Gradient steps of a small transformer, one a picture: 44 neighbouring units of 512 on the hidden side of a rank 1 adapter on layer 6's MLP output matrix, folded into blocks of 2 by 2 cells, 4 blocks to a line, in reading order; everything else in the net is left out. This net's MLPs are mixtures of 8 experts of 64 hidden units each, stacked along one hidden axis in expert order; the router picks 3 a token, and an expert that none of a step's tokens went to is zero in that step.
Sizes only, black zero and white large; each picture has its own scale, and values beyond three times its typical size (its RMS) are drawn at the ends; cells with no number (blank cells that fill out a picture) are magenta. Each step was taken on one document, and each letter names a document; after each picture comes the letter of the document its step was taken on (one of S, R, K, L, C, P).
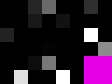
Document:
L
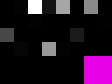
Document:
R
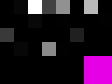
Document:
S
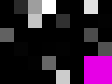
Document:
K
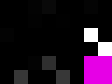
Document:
L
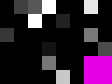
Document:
K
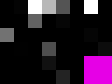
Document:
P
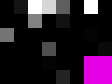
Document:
P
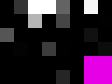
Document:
P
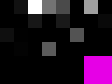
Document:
S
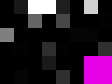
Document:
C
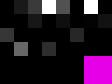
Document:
S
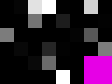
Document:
K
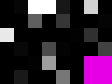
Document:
C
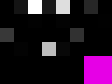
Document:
R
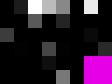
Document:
P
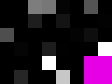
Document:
C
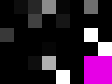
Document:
K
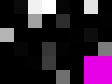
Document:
K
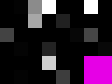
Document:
C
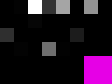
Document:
R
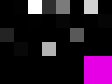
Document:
S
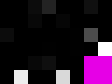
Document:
L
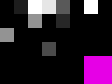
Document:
P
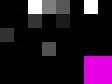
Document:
P
